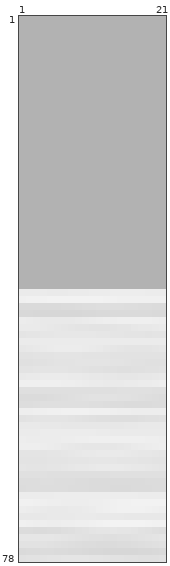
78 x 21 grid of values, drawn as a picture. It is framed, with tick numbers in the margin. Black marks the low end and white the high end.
It is made of 2 by 1 panels. Panel 1,1: high, flat. Panel 2,1: very high, streaked across, faint in contrast.
